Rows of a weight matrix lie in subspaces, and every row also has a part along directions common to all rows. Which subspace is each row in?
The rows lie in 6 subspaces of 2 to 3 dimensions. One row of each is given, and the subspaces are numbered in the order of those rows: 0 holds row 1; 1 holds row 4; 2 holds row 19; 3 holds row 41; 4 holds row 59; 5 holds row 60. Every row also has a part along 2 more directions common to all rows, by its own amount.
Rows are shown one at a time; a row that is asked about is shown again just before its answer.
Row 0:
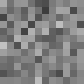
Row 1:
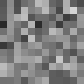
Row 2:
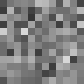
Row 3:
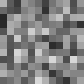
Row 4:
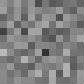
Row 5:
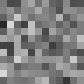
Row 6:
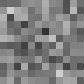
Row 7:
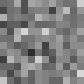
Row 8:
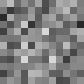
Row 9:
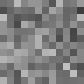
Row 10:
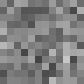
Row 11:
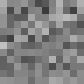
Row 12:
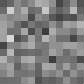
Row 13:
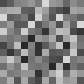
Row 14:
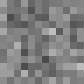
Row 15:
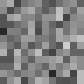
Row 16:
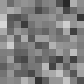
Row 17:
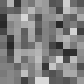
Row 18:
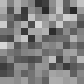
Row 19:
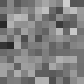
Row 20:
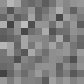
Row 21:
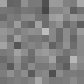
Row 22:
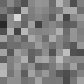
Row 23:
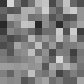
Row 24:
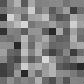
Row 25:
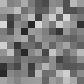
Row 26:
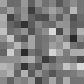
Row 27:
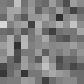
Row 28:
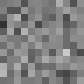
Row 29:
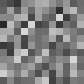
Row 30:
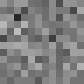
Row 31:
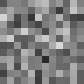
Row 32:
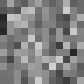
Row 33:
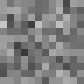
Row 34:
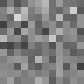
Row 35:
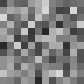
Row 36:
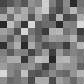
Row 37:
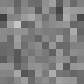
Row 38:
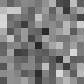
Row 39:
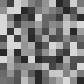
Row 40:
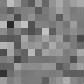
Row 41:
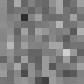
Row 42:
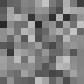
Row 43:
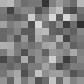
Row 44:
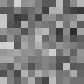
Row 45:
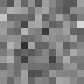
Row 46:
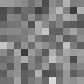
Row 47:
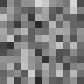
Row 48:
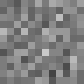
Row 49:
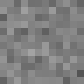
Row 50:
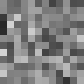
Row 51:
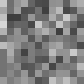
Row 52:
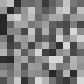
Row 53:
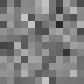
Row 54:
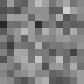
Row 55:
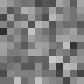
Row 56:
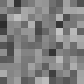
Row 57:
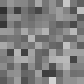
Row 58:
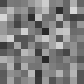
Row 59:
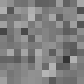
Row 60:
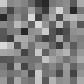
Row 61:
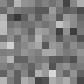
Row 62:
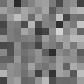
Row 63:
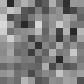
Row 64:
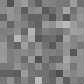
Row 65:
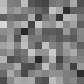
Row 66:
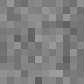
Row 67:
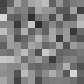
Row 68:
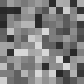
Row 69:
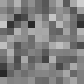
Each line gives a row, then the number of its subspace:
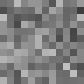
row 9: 2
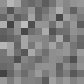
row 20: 1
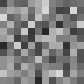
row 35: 4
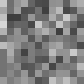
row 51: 0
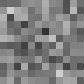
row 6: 3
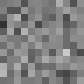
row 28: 3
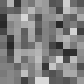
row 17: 3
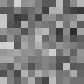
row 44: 2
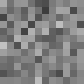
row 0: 4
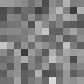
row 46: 4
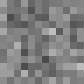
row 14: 0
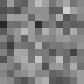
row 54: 5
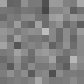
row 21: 1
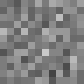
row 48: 1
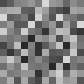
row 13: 0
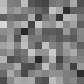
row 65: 5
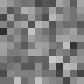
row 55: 5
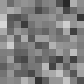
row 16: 2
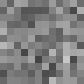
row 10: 4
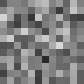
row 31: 5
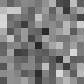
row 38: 2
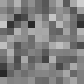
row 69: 5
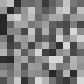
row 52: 2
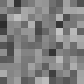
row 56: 2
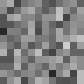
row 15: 2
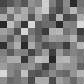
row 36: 5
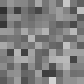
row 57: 4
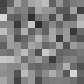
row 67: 2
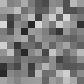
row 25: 3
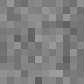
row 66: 4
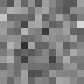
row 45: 5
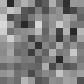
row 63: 1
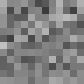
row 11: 0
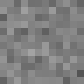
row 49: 5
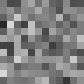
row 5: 1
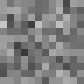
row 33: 3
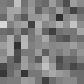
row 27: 0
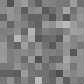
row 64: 4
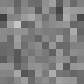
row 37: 2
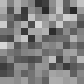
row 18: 0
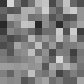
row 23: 1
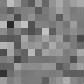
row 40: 1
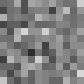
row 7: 5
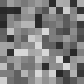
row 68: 2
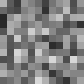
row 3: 1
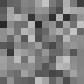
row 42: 4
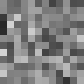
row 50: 1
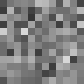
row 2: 4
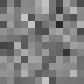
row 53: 3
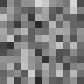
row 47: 5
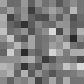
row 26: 0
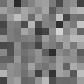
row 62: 2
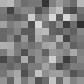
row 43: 4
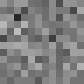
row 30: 3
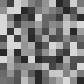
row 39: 3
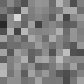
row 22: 3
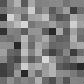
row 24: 0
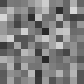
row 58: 5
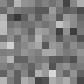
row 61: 2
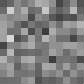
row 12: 0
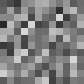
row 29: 1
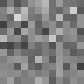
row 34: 3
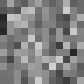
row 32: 0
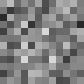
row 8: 5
